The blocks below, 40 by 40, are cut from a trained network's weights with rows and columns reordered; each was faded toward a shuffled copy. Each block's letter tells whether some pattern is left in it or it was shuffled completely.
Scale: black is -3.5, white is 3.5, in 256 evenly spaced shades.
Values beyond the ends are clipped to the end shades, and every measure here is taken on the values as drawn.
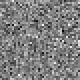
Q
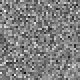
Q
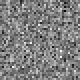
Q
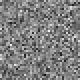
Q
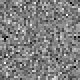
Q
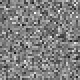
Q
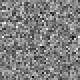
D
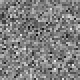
Q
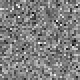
Q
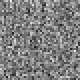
D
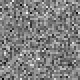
Q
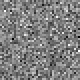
Q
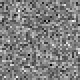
Q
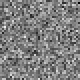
Q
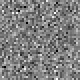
Q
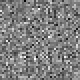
D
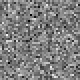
Q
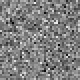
Q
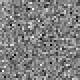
Q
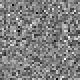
D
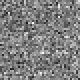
D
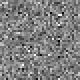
D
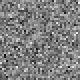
Q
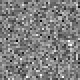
Q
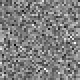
Q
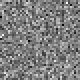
Q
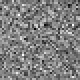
D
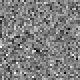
Q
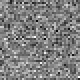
D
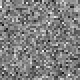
Q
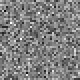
Q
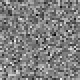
Q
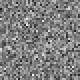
Q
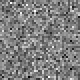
Q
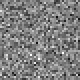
D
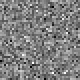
Q
